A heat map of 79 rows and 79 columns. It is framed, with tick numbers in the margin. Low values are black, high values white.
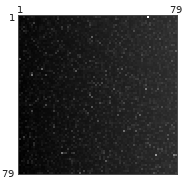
Grain: fine. Stripes: none. Histogram: skewed, a long tail of high values. Odd rows or columns: none. Average level on the scale: 10%. Slope: up to the right.
